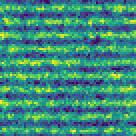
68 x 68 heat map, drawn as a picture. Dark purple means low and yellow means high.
No single row or column stands out from its neighbours. Horizontal stripes repeat 10 times down the table. Streaks run across, left to right. Overall the values sit about 50% of the way up the scale.
